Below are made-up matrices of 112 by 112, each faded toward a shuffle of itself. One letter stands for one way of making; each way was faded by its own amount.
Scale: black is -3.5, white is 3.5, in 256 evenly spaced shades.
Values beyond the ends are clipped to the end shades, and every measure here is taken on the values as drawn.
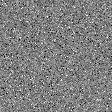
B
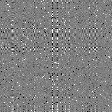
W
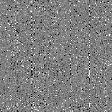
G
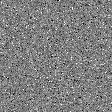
B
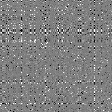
W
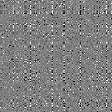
W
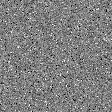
B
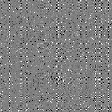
W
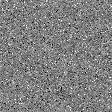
B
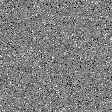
B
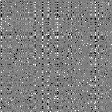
W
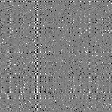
W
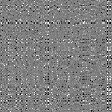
W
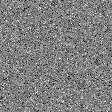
B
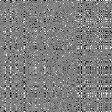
W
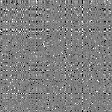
W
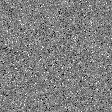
B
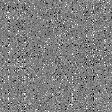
G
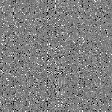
G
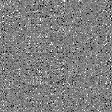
G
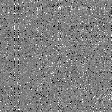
G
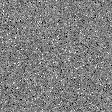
B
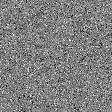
B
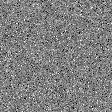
B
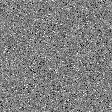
B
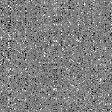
G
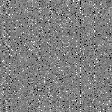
G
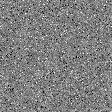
B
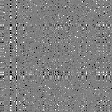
W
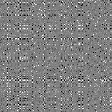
W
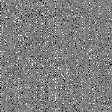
G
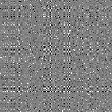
W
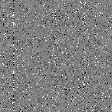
G
